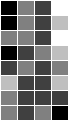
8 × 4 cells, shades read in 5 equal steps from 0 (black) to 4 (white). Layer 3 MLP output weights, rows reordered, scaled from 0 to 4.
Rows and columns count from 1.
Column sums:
10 12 10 20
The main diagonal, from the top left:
0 2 1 3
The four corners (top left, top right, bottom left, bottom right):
0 4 2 0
